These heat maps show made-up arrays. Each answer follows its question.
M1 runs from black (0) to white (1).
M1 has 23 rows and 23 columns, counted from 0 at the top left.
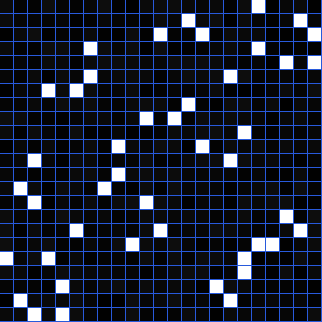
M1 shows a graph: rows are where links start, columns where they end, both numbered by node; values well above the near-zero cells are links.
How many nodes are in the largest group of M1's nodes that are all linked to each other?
2
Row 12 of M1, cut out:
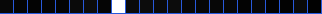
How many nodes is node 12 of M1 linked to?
1
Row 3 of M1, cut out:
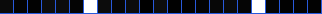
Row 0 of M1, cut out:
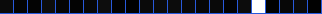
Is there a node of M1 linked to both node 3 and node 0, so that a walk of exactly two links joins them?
yes
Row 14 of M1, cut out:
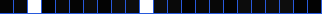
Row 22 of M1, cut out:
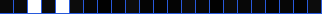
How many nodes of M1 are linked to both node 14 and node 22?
1
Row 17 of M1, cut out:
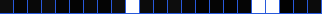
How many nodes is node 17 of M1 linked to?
3
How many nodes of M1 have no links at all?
0
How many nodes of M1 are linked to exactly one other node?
6
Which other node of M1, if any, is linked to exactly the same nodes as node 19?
node 9
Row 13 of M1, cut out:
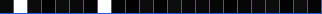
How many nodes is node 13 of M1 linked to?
2
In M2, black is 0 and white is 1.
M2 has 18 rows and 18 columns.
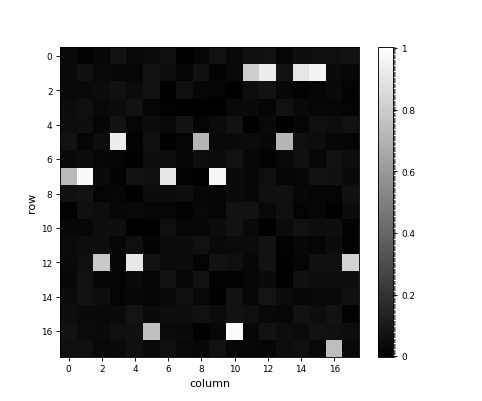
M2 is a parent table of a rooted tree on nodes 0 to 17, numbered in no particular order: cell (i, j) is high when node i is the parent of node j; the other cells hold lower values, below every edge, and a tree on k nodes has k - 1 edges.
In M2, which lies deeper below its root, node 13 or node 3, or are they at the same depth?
the same depth
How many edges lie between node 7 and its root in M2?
0
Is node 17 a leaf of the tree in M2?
no
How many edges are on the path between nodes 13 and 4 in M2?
5
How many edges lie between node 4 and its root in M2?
3
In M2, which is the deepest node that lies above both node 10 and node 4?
12
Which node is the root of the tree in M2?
7
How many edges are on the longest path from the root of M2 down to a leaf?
6
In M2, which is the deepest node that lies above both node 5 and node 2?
12
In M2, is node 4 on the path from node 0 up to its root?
no
